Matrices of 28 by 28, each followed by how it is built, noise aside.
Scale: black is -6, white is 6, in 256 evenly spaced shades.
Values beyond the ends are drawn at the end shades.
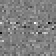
uneven rows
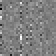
uneven columns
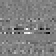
uneven rows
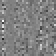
uneven columns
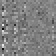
uneven columns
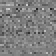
uneven rows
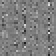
uneven columns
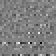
uneven rows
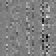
uneven columns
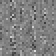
uneven columns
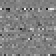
uneven rows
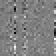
uneven columns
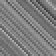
Toeplitz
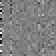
uneven columns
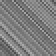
Toeplitz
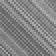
Toeplitz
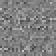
uneven rows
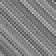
Toeplitz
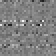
uneven rows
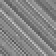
Toeplitz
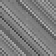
Toeplitz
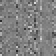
uneven columns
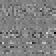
uneven rows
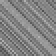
Toeplitz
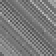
Toeplitz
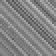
Toeplitz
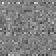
uneven rows
